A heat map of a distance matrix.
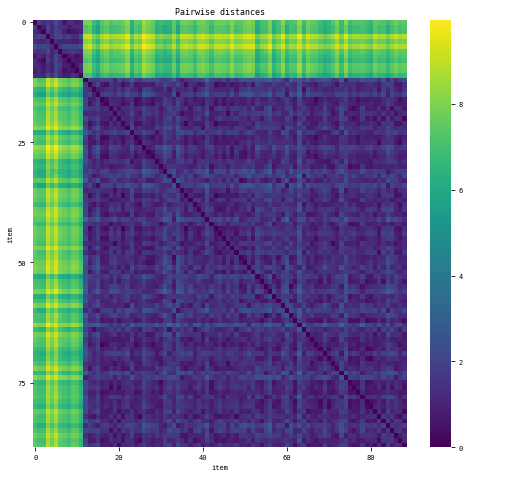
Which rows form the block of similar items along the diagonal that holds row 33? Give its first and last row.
12 to 88
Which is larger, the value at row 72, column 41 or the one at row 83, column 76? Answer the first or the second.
the first
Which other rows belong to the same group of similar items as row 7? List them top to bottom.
0, 1, 2, 3, 4, 5, 6, 8, 9, 10, 11
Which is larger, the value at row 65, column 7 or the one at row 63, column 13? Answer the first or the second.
the first
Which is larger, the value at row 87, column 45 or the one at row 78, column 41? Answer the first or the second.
the second
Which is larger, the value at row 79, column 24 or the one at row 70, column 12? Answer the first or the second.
the second
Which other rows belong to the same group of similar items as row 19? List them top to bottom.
12, 13, 14, 15, 16, 17, 18, 20, 21, 22, 23, 24, 25, 26, 27, 28, 29, 30, 31, 32, 33, 34, 35, 36, 37, 38, 39, 40, 41, 42, 43, 44, 45, 46, 47, 48, 49, 50, 51, 52, 53, 54, 55, 56, 57, 58, 59, 60, 61, 62, 63, 64, 65, 66, 67, 68, 69, 70, 71, 72, 73, 74, 75, 76, 77, 78, 79, 80, 81, 82, 83, 84, 85, 86, 87, 88
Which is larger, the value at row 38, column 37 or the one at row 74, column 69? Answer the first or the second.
the second
